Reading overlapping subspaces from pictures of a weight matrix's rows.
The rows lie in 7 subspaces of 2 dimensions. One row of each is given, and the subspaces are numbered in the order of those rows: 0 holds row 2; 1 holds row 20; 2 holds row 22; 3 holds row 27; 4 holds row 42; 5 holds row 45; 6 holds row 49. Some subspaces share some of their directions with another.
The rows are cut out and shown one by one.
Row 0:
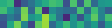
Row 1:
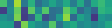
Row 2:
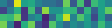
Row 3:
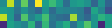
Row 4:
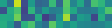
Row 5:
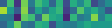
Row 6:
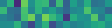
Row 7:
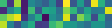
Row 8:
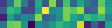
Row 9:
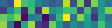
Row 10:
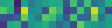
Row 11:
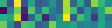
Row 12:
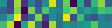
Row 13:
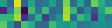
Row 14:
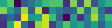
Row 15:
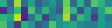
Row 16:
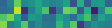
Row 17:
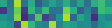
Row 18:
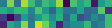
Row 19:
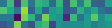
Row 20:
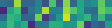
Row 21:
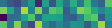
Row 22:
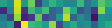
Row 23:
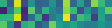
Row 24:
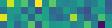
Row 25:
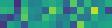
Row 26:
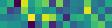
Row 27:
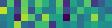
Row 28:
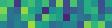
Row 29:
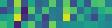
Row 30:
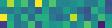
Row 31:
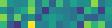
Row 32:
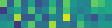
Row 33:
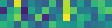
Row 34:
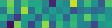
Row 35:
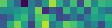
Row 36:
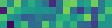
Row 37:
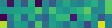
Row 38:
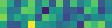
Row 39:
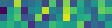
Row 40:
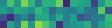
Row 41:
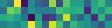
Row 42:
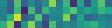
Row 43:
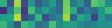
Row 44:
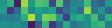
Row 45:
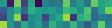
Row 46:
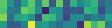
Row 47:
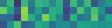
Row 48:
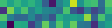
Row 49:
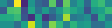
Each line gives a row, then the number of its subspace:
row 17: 2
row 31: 1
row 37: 5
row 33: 1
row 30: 5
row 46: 1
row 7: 2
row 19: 4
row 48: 4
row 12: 4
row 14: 0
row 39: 1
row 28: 1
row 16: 3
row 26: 6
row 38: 1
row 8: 1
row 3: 5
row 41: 6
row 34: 4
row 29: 4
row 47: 3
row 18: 2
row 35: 0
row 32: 3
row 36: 4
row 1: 2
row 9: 0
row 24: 5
